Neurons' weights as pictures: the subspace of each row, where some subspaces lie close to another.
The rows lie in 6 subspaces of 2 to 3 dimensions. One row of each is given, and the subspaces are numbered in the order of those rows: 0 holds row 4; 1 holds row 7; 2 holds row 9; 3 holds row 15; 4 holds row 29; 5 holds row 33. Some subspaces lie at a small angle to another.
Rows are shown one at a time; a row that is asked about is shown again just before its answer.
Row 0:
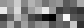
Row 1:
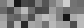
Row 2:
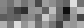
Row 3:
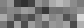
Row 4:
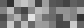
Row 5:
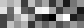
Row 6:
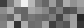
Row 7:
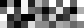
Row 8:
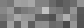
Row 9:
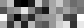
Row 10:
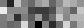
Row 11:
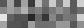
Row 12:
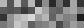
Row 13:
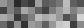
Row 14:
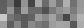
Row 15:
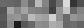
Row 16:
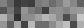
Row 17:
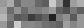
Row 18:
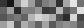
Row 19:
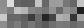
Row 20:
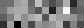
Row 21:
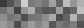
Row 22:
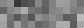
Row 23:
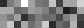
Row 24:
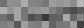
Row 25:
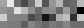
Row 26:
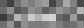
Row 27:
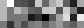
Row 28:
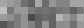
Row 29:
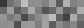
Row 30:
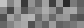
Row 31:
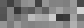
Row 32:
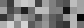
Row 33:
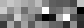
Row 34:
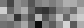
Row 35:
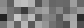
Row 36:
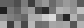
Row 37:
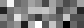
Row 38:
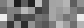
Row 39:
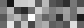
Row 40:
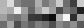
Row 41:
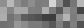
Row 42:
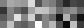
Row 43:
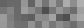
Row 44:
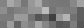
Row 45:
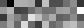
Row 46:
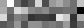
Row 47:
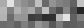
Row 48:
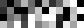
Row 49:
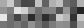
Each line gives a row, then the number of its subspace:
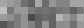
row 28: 0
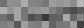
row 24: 1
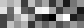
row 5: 4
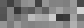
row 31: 5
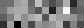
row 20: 3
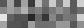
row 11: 1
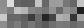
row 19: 2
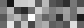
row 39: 0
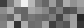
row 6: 4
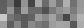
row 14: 1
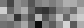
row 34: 0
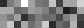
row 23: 4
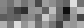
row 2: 3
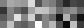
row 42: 0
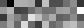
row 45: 0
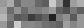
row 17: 3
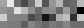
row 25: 2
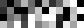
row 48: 3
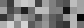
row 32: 3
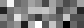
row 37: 0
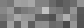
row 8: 5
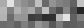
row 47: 5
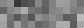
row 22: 2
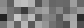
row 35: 2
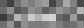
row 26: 3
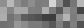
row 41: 3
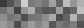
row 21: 4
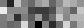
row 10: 0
